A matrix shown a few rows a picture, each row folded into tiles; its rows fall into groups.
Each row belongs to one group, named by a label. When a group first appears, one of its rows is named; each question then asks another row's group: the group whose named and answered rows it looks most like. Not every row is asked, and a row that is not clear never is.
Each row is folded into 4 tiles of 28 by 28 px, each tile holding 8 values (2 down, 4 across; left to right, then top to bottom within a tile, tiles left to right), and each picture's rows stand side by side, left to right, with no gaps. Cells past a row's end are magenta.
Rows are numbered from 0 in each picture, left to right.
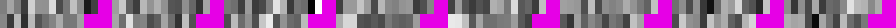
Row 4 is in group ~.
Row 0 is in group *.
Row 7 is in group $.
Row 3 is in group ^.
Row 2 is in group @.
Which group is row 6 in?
@
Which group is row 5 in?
*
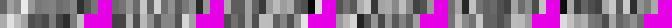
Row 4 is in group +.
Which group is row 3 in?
^
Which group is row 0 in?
^
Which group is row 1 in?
*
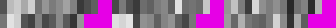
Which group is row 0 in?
^
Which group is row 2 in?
*
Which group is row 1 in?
~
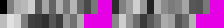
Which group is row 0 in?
^
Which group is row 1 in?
^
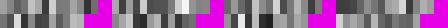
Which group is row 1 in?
$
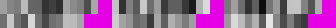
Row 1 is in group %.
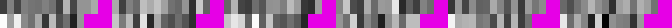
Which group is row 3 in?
*
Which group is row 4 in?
~
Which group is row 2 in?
~
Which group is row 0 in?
~
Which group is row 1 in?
%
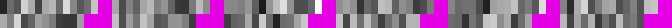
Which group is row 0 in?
^
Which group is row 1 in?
%
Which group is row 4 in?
@
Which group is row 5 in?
%
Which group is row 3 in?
*
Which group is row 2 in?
@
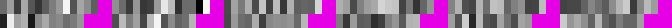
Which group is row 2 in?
+
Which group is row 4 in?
*
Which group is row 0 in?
@
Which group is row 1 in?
@
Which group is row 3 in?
*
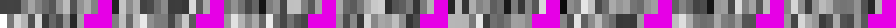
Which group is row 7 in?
*
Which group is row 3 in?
%
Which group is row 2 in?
~
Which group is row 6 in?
~
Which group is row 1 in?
+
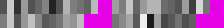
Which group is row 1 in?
%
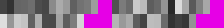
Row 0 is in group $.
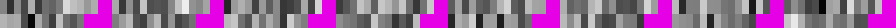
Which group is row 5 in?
%
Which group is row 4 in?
@
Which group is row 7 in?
~
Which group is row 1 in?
$
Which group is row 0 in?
$
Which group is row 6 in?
%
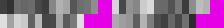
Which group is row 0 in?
$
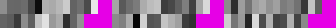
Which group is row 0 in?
@
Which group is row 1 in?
%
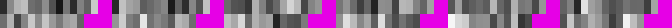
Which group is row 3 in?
~
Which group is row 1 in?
+
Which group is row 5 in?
+
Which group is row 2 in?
$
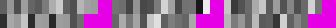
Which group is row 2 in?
%
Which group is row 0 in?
@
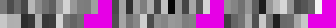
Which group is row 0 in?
$
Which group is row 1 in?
+
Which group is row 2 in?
@
